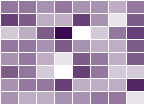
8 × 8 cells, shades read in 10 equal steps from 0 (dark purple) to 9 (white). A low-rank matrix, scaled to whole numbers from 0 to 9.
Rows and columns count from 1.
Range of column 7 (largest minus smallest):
4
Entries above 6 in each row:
0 1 3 0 1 4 0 1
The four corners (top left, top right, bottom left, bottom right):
4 4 5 8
